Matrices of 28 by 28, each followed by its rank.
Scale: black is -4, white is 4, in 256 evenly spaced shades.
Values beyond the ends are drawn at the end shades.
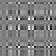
one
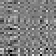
three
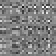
three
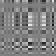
one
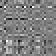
three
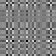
one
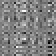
three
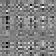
three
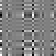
one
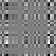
one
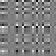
one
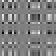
one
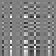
one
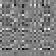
three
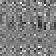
three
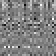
three
